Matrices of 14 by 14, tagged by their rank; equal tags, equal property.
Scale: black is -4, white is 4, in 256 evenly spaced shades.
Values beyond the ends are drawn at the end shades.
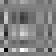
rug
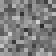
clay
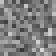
clay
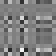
rug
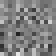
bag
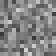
clay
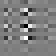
rug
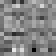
bag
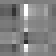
rug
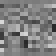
bag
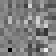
bag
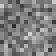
clay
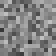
clay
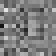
bag
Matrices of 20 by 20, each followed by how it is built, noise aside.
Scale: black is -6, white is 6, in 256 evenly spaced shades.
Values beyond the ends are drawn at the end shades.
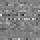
uneven rows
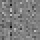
uneven columns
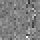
uneven columns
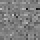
uneven rows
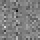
uneven columns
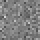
uneven columns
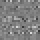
uneven rows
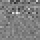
uneven rows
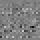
uneven rows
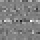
uneven rows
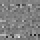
uneven rows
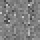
uneven columns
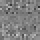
uneven rows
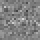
uneven rows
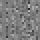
uneven columns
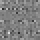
uneven rows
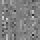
uneven columns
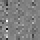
uneven columns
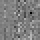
uneven columns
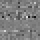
uneven rows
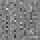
uneven columns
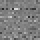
uneven rows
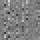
uneven columns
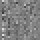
uneven columns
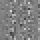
uneven columns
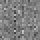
uneven columns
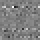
uneven rows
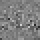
uneven rows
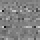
uneven rows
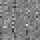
uneven columns
